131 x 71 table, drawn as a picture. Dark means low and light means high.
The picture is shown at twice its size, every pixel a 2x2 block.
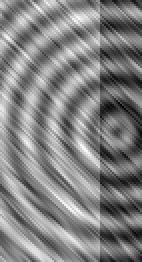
The histogram is bell-shaped. Rings spread out from the middle right. A vertical seam about 70% of the way across splits the table, and the left part is higher.
